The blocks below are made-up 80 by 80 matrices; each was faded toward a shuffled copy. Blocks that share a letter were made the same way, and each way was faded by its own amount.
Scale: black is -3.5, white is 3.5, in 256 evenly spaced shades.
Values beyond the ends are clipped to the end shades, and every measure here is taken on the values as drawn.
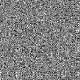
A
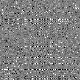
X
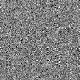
A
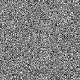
A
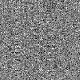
A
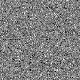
A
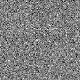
A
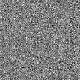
A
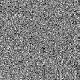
A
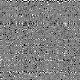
X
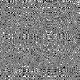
X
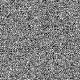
A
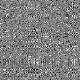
X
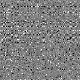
X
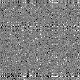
X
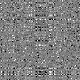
X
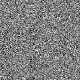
A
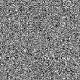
A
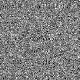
A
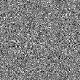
A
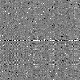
X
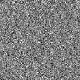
A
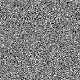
A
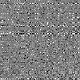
X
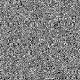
A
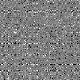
X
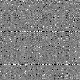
X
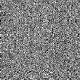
A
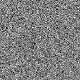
A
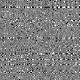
X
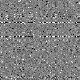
X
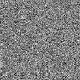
A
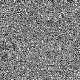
A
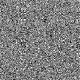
A
